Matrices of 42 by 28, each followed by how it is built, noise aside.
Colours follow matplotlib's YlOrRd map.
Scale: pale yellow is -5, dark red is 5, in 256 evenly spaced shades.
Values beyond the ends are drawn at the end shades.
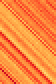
Toeplitz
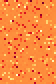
sparse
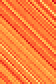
Toeplitz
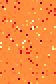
sparse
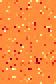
sparse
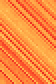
Toeplitz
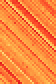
Toeplitz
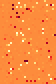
sparse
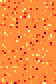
sparse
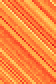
Toeplitz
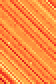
Toeplitz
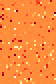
sparse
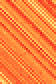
Toeplitz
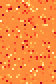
sparse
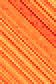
Toeplitz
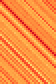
Toeplitz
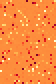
sparse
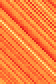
Toeplitz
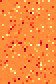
sparse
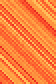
Toeplitz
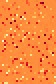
sparse
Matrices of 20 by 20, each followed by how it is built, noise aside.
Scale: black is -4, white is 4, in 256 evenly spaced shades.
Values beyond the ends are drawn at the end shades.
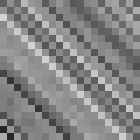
Toeplitz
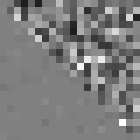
upper triangular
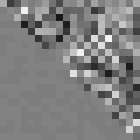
upper triangular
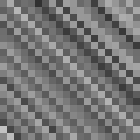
Toeplitz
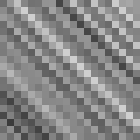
Toeplitz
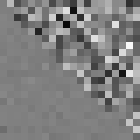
upper triangular
